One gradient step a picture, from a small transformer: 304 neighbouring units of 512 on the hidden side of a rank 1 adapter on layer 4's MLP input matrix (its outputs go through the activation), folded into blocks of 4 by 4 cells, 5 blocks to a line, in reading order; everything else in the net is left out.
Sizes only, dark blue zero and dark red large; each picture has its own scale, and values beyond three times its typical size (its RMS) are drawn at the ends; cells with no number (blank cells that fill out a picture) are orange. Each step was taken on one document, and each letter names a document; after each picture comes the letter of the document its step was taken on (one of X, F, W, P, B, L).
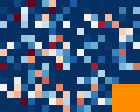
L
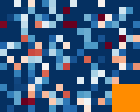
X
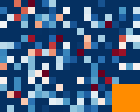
L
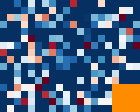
X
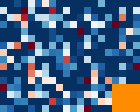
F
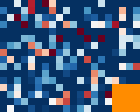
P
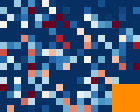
L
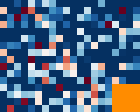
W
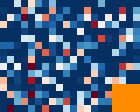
W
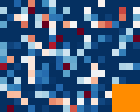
P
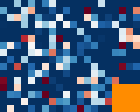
P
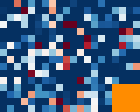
P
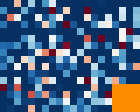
P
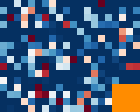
L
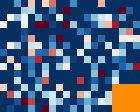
X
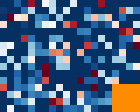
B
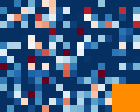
W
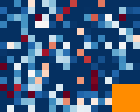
B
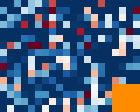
W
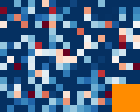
P
